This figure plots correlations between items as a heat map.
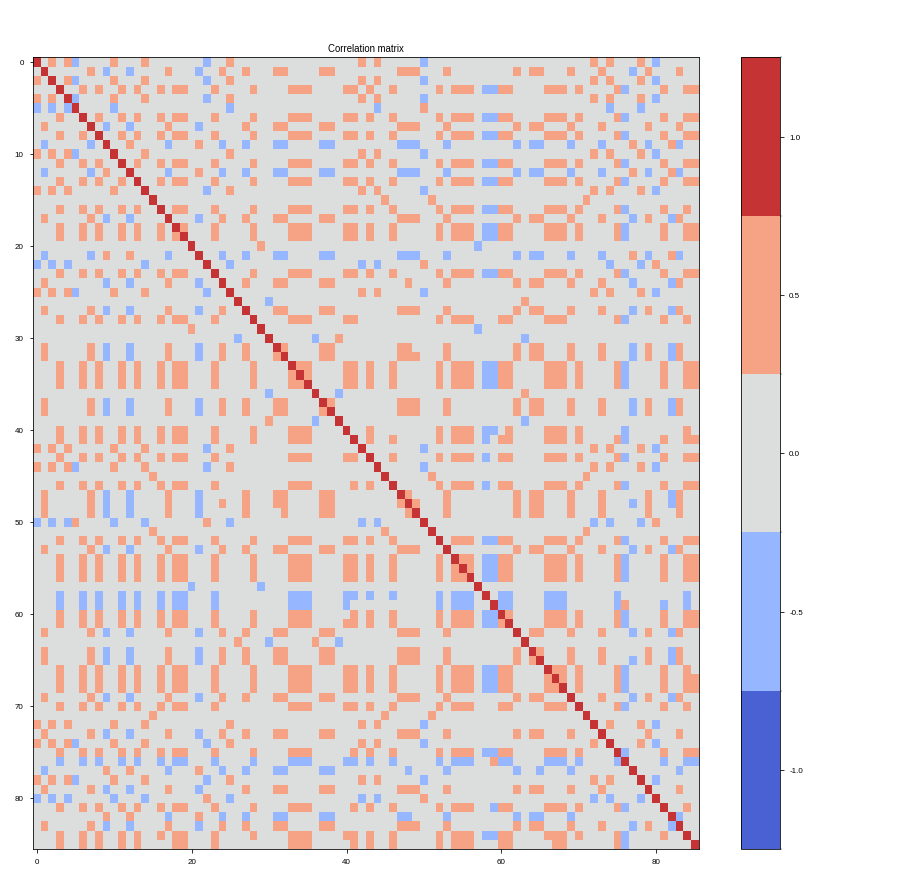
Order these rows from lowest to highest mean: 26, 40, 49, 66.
26, 49, 40, 66
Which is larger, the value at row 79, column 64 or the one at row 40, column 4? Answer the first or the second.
the first
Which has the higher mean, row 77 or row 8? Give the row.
8
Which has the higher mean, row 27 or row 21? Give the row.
27
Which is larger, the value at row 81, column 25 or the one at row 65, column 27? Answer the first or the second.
the second
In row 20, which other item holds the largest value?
29
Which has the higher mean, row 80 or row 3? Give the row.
3
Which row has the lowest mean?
76
